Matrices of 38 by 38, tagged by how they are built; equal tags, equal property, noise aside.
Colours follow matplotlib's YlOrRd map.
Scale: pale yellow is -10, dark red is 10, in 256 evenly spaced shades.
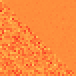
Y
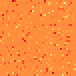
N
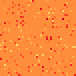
N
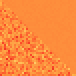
Y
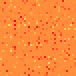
N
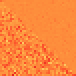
Y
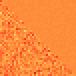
Y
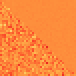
Y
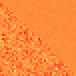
Y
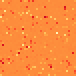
N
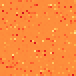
N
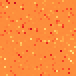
N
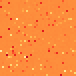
N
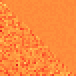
Y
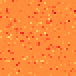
N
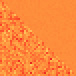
Y
